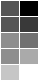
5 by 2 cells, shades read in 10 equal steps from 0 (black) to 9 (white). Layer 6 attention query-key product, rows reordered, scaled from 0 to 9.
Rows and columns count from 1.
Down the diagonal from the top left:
3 2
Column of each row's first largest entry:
1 1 1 2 2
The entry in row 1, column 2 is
0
